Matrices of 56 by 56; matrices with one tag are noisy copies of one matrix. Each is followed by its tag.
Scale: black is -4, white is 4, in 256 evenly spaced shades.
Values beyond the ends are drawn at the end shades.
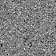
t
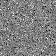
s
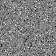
t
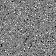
t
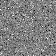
s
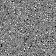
t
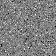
t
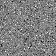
t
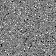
t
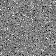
s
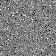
s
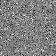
s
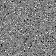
t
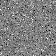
s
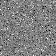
s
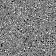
t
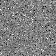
s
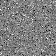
s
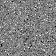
t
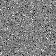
s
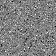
t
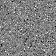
t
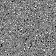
t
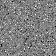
t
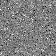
s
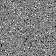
t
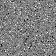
t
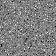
t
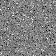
s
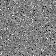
s
